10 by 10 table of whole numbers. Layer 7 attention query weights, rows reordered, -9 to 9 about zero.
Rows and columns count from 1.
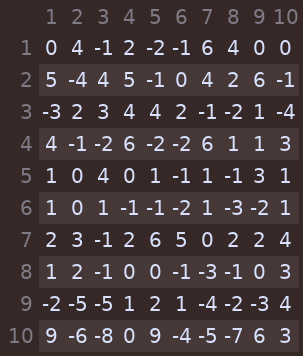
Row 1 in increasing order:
-2 -1 -1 0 0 0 2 4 4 6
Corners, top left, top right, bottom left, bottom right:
0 0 9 3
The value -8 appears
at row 10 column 3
